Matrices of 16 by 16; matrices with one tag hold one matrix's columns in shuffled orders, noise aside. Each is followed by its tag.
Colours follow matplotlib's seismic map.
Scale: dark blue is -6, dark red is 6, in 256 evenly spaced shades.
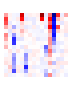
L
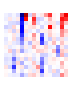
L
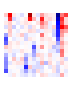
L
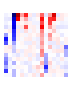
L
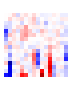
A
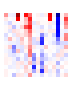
L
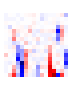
A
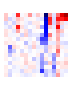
L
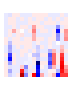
A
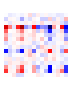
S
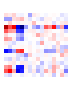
S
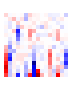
A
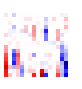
A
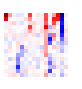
L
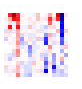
L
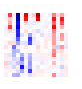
L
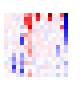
L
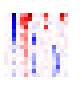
L
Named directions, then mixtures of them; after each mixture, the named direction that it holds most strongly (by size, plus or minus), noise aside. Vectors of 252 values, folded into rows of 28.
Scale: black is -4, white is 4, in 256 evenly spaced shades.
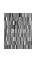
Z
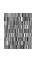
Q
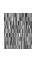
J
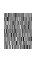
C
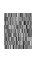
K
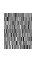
C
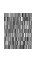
Q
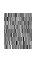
C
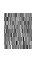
C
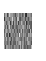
J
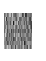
Z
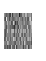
Z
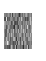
Z
